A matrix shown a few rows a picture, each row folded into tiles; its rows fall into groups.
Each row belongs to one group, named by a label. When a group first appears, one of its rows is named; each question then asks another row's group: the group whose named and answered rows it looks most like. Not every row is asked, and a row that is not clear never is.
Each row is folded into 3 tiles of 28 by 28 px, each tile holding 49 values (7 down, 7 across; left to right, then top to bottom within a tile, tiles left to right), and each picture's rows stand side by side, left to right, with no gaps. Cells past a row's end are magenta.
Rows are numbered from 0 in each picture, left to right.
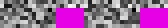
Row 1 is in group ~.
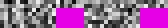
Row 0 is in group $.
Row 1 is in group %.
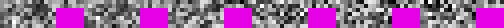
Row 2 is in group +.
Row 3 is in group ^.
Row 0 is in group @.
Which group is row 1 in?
@
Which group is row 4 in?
$
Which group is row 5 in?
~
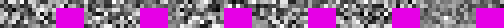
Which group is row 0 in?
~
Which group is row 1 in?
$
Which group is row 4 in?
^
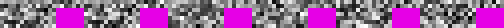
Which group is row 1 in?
%
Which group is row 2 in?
@
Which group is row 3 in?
$
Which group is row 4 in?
~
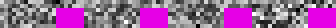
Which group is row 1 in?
@
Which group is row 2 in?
^
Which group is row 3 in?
%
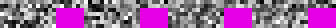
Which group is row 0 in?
%
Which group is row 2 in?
@
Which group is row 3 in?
+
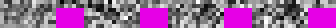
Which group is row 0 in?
+
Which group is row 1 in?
~
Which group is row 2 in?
@
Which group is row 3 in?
@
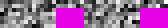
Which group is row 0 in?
+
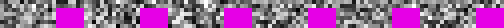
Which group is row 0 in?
+
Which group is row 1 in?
$
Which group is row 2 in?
$
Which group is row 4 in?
~
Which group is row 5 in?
%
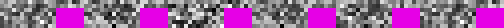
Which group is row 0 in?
@
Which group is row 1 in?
^
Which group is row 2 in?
%
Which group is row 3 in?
^
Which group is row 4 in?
@
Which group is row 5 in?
@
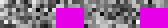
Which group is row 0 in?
$
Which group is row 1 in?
^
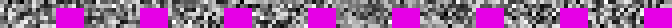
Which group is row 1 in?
+
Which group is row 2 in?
$
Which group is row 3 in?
%
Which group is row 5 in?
^
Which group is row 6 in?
^
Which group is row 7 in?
$
